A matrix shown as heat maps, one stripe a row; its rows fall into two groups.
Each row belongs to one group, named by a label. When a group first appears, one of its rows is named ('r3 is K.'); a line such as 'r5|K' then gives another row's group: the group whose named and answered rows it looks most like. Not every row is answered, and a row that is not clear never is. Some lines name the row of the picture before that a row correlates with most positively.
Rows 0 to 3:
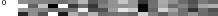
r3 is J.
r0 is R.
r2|R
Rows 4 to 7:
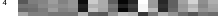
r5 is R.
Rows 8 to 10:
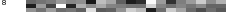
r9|J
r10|R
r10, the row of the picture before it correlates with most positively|7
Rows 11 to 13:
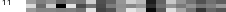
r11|R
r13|R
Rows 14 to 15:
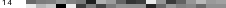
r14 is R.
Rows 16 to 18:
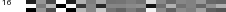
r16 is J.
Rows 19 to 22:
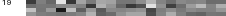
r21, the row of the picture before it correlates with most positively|17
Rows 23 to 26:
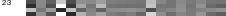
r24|J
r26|J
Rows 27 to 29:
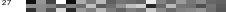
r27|J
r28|R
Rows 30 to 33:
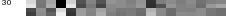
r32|J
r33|J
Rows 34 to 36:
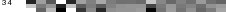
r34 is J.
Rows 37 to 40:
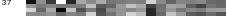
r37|J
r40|R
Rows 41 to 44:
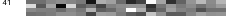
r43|R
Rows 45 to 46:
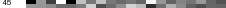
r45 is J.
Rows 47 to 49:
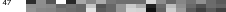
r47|J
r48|R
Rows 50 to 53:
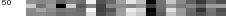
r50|R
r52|R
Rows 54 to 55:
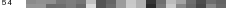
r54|R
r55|R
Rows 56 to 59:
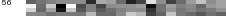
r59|R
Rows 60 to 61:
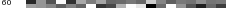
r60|J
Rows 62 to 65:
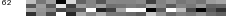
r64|R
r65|J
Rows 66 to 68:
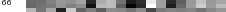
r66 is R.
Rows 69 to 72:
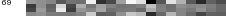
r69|R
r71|J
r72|R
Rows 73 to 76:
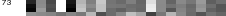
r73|J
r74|J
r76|R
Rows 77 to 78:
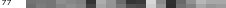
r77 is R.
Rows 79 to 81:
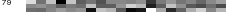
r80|R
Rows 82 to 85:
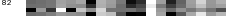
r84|J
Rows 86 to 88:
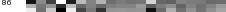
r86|J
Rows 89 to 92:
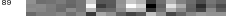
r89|R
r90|R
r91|R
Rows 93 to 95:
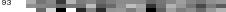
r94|R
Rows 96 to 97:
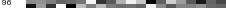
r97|J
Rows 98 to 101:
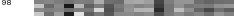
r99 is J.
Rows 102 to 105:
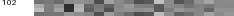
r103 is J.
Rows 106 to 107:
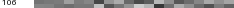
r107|R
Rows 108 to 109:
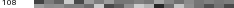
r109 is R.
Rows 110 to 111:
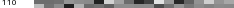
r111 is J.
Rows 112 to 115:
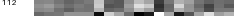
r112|R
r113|R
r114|R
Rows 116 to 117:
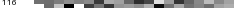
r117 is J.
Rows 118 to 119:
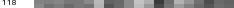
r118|R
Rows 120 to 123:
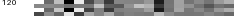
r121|R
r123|J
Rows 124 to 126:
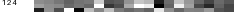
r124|R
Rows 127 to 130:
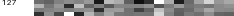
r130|J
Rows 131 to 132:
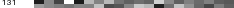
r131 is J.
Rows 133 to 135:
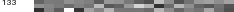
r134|R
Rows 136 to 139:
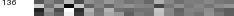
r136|J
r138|J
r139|J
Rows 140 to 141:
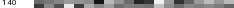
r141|J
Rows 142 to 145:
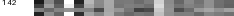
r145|J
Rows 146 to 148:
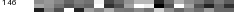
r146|R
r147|R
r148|J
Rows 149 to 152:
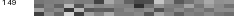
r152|J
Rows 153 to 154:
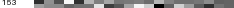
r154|R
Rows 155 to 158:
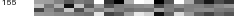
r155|R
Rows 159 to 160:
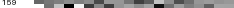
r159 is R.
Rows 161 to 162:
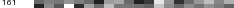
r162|J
